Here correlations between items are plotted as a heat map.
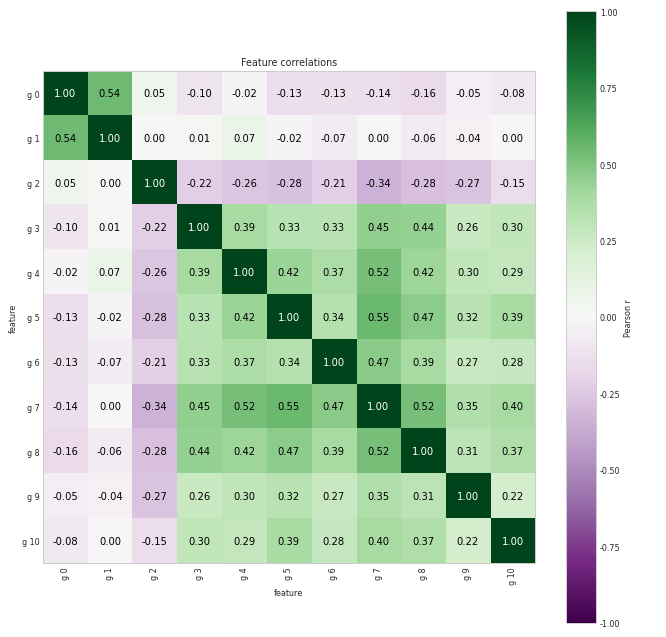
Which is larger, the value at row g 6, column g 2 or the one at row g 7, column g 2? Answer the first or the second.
the first
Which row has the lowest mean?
g 2
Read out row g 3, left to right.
-0.10 0.01 -0.22 1.00 0.39 0.33 0.33 0.45 0.44 0.26 0.30
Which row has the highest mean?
g 7
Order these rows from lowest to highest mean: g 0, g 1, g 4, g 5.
g 0, g 1, g 5, g 4
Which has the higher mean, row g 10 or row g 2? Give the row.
g 10
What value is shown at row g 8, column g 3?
0.44
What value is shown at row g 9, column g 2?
-0.27
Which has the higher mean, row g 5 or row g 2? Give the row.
g 5
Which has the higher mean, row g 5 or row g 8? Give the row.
g 8
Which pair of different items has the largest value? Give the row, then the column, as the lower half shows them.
g 7, g 5
